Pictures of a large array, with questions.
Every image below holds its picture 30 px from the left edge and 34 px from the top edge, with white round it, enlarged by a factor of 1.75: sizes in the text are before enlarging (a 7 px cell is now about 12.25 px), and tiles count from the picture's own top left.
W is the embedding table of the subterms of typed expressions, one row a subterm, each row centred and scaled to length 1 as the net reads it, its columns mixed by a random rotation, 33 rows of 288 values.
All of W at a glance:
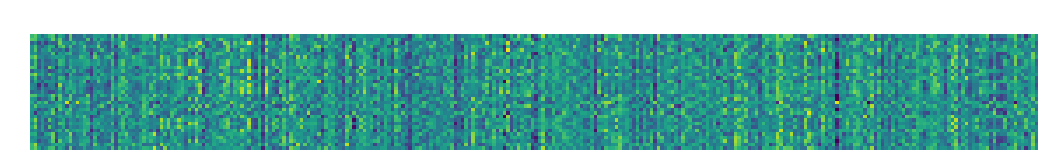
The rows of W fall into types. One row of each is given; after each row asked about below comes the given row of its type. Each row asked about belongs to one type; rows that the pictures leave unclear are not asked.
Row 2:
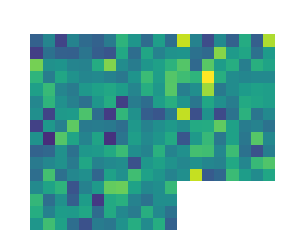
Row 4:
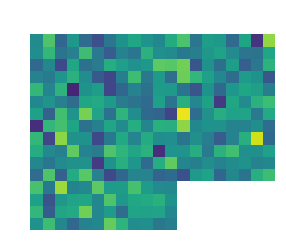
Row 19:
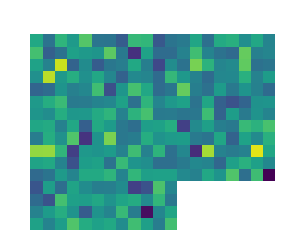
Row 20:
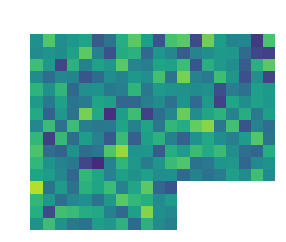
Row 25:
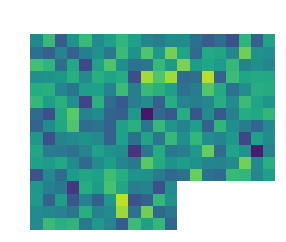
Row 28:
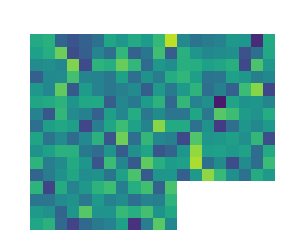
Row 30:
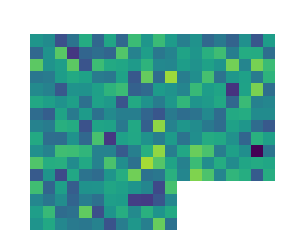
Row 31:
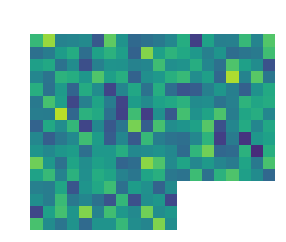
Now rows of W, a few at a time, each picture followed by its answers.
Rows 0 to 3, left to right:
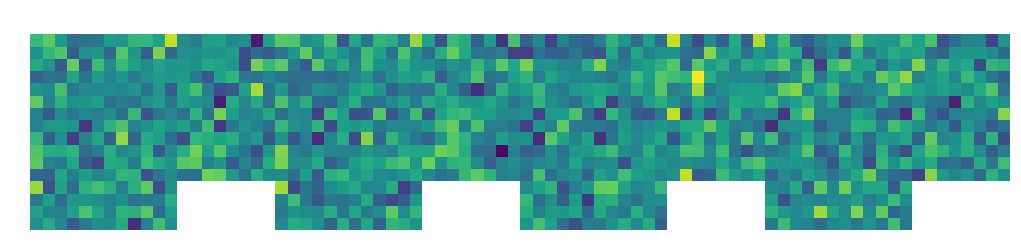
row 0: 28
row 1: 20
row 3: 28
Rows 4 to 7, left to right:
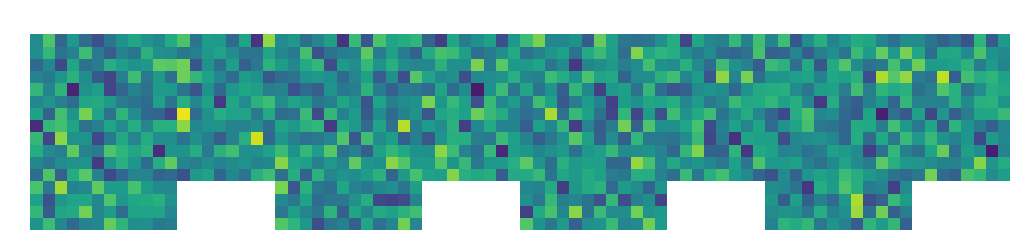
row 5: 30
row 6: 31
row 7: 25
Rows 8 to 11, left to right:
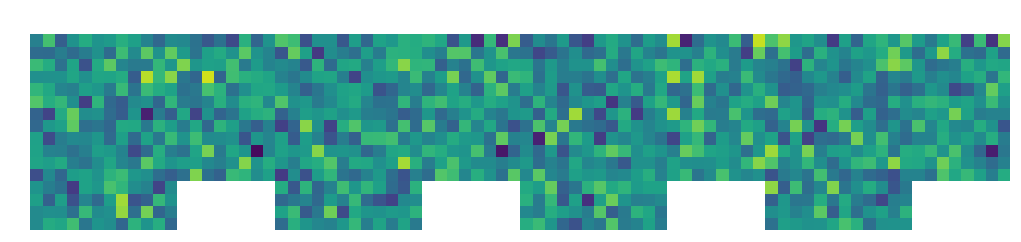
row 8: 25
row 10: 2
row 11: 4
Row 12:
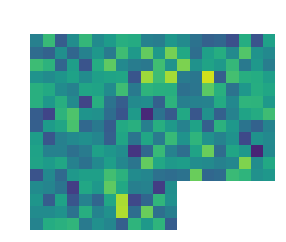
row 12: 25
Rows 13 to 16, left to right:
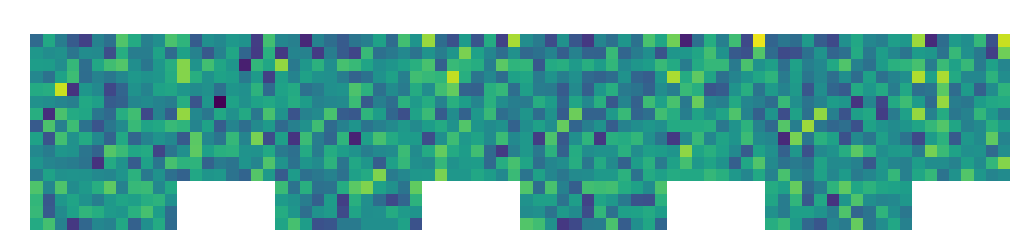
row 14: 2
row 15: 2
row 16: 2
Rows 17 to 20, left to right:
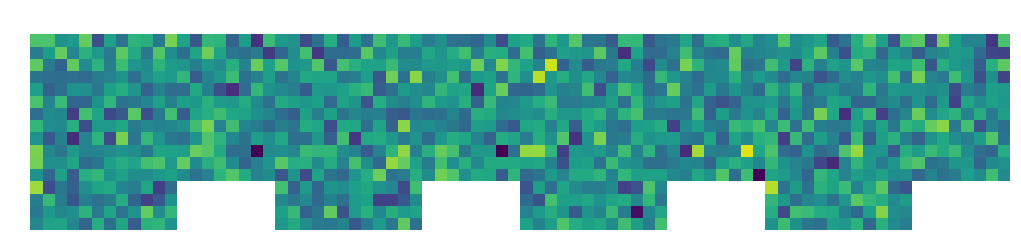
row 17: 20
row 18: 30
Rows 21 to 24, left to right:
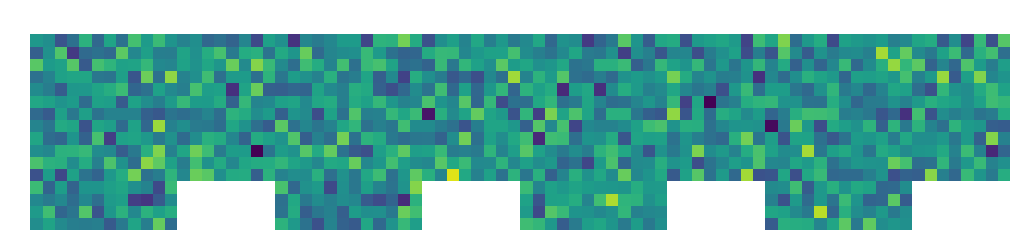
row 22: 30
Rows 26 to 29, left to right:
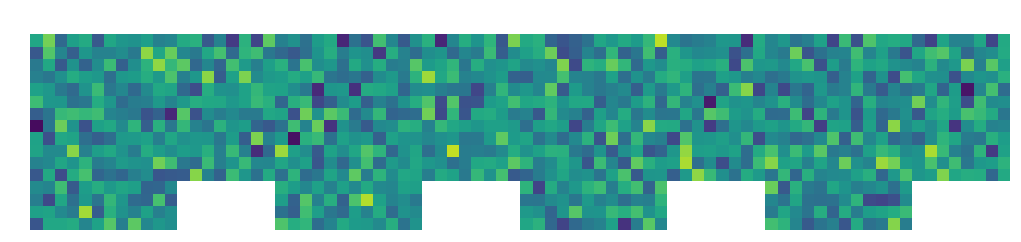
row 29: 30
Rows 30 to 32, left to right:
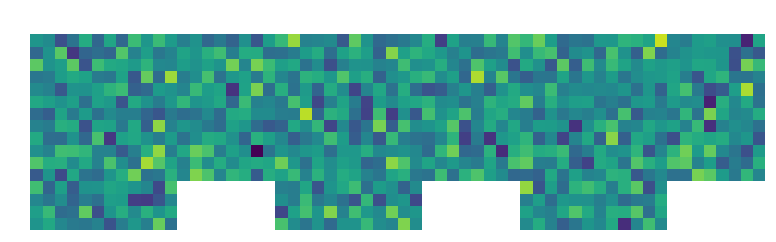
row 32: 28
